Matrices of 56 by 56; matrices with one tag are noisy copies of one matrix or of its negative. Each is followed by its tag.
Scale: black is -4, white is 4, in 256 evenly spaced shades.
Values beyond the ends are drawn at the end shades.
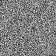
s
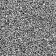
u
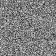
u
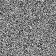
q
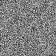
s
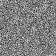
s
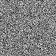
q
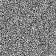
s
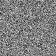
q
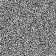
s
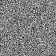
s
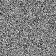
q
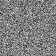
q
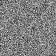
s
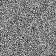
s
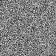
s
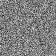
s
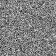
u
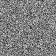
q
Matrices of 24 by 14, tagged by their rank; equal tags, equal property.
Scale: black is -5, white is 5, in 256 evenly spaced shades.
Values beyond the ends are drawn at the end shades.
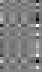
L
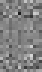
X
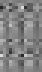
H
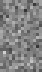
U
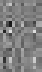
H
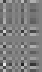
L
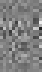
X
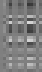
L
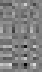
H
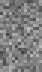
U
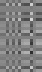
L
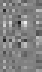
H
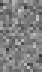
U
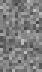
U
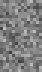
U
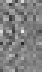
X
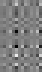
L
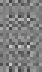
H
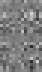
X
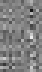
X
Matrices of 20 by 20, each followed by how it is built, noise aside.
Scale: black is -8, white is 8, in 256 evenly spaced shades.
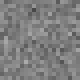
noise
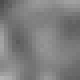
smooth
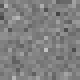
noise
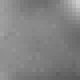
smooth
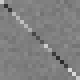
diagonal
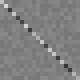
diagonal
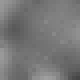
smooth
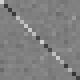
diagonal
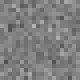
noise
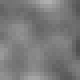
smooth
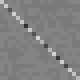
diagonal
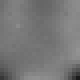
smooth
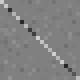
diagonal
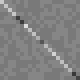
diagonal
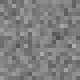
noise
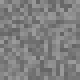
noise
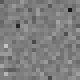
noise
